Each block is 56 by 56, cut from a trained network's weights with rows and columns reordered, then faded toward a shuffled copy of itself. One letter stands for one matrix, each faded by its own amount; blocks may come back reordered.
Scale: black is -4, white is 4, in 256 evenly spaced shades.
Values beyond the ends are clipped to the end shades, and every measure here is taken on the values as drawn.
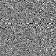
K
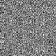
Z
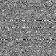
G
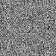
Z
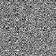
G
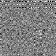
G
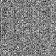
Z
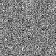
Z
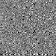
K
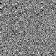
K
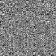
K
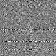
G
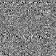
K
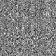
Z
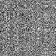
Z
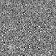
K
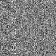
Z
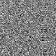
K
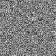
Z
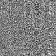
Z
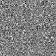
K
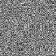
Z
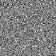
K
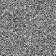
Z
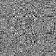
G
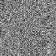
Z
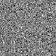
K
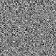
K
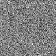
Z
